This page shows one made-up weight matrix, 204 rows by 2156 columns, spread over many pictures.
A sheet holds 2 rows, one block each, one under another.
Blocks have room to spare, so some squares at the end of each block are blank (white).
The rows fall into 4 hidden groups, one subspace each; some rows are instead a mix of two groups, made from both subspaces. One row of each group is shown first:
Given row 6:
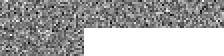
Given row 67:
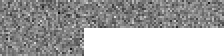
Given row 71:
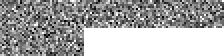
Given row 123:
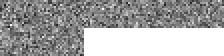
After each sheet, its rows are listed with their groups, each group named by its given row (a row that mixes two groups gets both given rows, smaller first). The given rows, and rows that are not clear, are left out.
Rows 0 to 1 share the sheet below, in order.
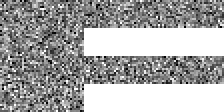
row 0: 6
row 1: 123
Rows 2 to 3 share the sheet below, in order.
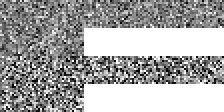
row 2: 6
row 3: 71
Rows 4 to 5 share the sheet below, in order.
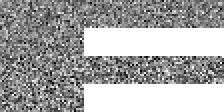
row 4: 67
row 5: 71
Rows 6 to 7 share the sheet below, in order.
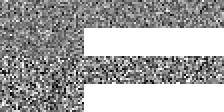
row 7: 6
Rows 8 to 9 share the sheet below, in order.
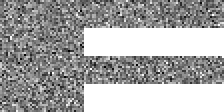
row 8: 67
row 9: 71
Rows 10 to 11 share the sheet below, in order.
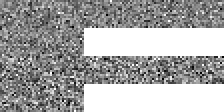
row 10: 67
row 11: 71
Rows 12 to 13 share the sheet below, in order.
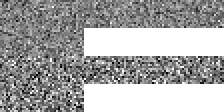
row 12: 6 and 67
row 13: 71
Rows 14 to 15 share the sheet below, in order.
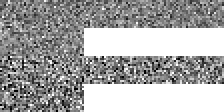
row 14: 123
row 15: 123
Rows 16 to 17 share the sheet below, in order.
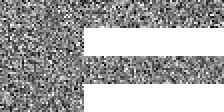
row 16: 67
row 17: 123
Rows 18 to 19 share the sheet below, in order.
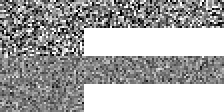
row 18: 67
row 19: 6
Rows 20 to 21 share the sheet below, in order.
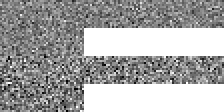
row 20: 67 and 71
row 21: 123
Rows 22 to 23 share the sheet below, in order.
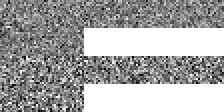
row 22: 123
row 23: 67
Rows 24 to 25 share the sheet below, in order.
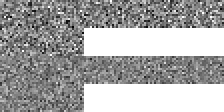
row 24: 67
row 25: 67
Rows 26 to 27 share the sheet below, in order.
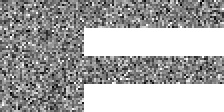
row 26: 6 and 67
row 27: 6
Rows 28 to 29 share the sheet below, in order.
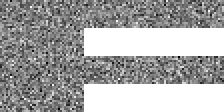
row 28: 67 and 123
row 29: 71
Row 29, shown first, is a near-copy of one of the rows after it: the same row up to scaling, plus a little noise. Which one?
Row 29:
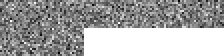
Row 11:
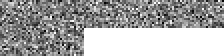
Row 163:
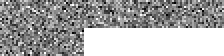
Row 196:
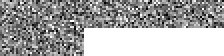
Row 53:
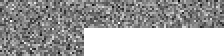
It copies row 53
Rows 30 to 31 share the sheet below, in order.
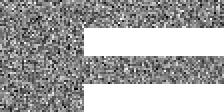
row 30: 71
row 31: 123
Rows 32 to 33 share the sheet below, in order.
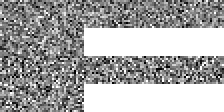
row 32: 6 and 71
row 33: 6
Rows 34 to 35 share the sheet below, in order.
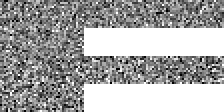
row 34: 6
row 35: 67
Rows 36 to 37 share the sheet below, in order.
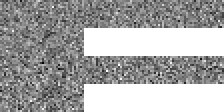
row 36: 6 and 71
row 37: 6 and 67
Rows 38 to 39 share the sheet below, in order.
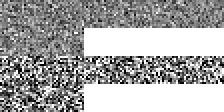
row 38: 123
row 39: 6
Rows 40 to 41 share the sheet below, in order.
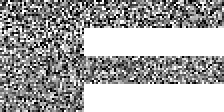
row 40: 123
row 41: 67
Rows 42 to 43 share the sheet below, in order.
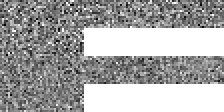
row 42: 67 and 71
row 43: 67
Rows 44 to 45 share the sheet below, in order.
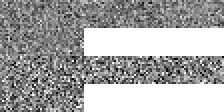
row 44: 67
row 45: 71
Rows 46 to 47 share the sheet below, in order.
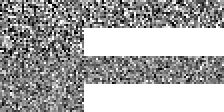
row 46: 123
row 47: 6
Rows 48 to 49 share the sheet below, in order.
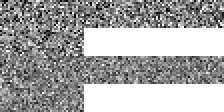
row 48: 6
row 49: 123
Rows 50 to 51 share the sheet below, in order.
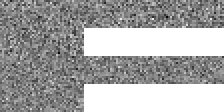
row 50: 71
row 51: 71
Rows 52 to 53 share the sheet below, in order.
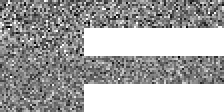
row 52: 123
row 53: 71
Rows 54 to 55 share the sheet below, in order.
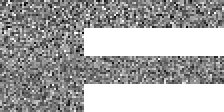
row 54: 123
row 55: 71
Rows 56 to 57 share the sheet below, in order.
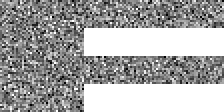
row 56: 71
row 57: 123
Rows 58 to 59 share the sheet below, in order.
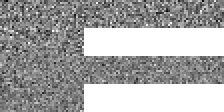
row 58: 6
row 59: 123
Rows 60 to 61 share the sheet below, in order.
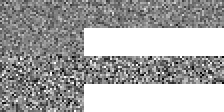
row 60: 71
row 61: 71
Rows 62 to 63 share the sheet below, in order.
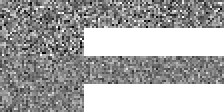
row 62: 67
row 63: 123
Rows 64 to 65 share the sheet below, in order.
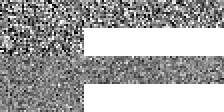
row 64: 123
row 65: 67
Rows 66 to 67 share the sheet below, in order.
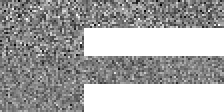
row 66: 67
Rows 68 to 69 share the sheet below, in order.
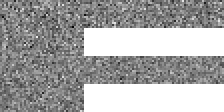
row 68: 6 and 67
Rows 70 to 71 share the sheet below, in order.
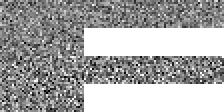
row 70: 71
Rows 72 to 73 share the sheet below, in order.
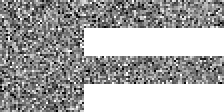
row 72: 67
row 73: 6 and 123
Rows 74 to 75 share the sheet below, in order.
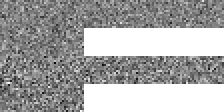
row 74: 6
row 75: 123
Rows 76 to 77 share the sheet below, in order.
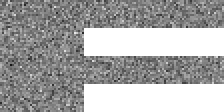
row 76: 123
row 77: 71
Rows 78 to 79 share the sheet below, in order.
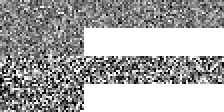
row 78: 6 and 67
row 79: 123
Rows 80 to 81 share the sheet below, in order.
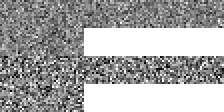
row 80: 6
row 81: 6
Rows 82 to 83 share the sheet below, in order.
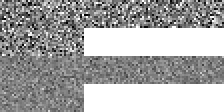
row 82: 67
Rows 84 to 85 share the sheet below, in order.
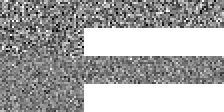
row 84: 6
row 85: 71
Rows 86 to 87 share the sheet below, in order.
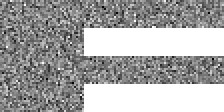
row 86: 71 and 123
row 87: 67
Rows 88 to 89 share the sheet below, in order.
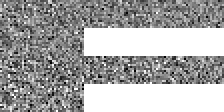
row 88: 123
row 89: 123
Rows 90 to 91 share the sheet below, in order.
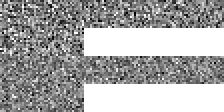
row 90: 123
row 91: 6 and 71
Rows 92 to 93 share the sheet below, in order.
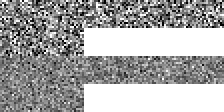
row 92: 6 and 71
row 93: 71
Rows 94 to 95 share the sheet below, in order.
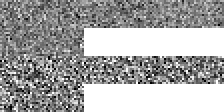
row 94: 67
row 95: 71 and 123
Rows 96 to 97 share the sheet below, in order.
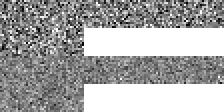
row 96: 6
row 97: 6
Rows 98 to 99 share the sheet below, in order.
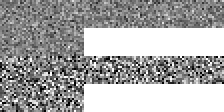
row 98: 71
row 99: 71
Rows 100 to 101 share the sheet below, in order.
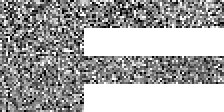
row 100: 67
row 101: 67
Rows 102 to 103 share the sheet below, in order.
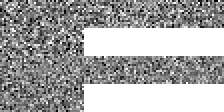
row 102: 67 and 71
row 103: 123
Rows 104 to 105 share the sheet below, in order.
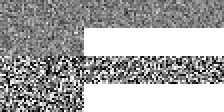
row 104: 123
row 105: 67
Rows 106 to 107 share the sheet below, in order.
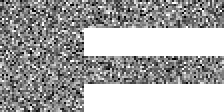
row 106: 71
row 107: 71
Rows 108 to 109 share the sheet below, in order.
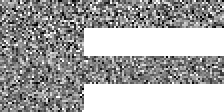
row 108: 71
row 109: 67
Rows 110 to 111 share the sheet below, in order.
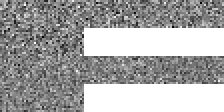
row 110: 67 and 123
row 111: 67
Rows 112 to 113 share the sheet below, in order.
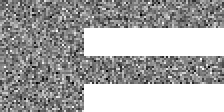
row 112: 71 and 123
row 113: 67
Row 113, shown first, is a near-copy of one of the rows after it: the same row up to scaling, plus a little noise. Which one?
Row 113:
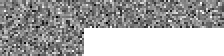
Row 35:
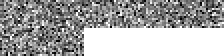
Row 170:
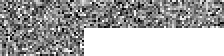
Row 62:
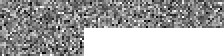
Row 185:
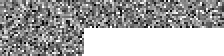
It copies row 185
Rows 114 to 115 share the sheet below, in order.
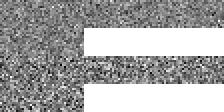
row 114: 6 and 67
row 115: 71
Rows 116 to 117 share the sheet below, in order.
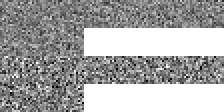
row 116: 71
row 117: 6
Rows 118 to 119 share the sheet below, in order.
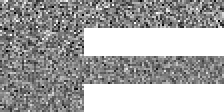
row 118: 6
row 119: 123
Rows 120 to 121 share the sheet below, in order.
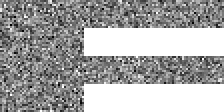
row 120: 123
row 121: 67
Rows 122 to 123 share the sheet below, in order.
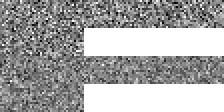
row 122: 71
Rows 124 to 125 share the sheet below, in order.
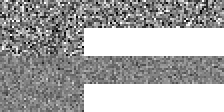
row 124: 6
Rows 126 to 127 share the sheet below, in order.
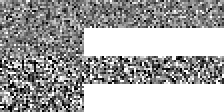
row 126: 67
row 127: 123
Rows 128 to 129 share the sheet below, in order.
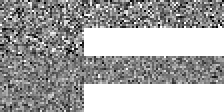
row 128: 6 and 67
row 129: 67 and 123
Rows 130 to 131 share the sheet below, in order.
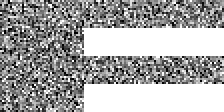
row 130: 123
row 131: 71
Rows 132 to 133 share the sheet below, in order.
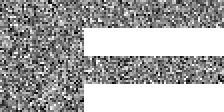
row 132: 123
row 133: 6
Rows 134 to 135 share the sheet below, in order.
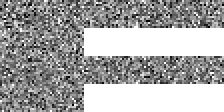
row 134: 67 and 123
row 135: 67
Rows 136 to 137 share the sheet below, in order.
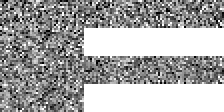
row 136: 6
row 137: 6
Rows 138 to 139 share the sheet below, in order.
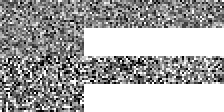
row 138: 71
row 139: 67
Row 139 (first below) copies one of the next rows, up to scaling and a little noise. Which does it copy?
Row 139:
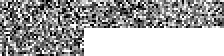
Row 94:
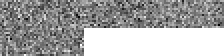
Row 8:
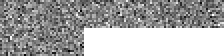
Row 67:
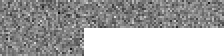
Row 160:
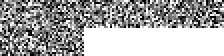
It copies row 94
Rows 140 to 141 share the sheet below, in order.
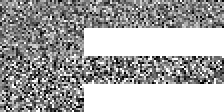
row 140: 71
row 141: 71
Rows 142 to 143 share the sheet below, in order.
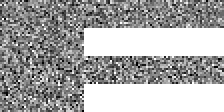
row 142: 6 and 71
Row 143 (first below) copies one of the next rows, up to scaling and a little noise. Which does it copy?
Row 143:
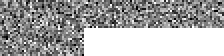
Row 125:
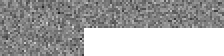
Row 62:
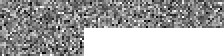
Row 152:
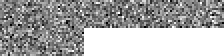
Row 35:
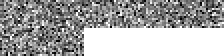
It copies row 125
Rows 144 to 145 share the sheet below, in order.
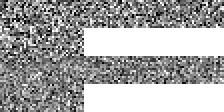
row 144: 6 and 123
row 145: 71
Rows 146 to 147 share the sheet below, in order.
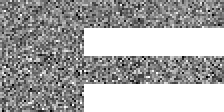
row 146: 67
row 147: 67
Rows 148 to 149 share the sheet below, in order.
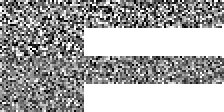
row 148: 71
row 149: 71
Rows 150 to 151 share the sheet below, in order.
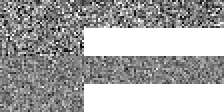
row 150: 67
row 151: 123
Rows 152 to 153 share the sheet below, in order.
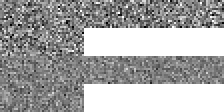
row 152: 67
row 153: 123
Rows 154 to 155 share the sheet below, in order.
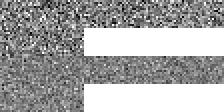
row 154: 67
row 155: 123
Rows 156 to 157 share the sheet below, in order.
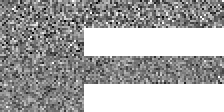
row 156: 71
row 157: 6
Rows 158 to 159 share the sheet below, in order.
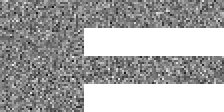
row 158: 6
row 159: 71
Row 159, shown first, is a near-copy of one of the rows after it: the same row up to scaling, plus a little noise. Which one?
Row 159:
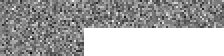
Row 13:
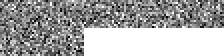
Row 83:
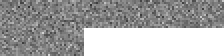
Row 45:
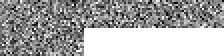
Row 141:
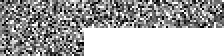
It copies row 141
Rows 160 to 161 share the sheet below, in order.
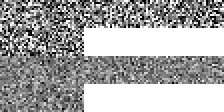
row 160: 67
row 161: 67
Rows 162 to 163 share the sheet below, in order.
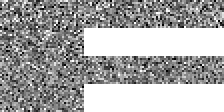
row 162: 6
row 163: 71
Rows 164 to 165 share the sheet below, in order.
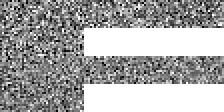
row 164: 67
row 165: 123
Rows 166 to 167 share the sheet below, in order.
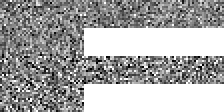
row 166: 67 and 71
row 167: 6 and 71
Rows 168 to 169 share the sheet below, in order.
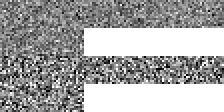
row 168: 67
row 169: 6
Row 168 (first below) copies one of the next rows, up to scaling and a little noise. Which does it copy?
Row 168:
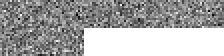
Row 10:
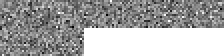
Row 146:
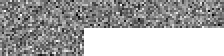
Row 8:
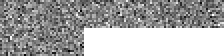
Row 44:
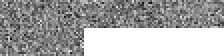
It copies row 146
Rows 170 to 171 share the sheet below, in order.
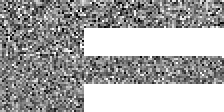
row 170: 67
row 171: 71
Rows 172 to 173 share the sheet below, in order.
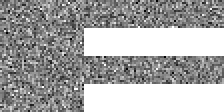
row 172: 67
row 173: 123
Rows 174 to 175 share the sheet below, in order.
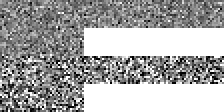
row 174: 67
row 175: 67
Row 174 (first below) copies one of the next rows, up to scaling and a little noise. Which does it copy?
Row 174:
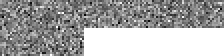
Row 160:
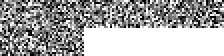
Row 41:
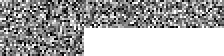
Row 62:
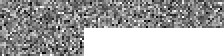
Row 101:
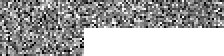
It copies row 62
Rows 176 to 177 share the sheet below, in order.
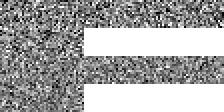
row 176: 6
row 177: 6
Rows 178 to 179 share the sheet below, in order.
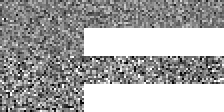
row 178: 6 and 71
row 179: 67
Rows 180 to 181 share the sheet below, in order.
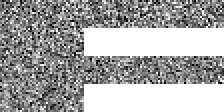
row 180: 71
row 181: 6
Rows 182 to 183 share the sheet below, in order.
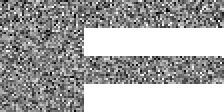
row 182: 6
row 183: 71
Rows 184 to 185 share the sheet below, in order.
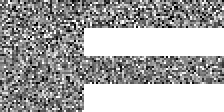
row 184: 71 and 123
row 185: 67
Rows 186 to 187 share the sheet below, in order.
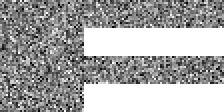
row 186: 6
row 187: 67
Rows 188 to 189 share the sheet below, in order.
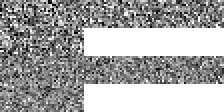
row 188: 123
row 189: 6
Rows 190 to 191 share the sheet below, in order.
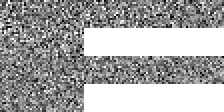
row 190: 123
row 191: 71
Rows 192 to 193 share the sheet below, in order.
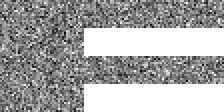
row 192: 6
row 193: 71
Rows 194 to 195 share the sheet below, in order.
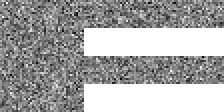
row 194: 67 and 71
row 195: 6
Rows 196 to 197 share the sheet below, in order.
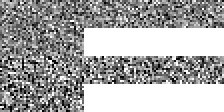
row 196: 71
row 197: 123
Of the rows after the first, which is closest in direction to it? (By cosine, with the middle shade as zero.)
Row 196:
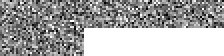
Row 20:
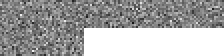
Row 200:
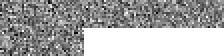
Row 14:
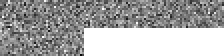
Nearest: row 20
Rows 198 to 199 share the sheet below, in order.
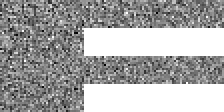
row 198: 123
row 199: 123
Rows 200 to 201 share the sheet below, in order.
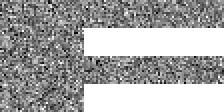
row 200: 123
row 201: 6
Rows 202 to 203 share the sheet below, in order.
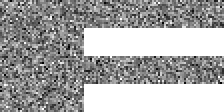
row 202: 71
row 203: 6
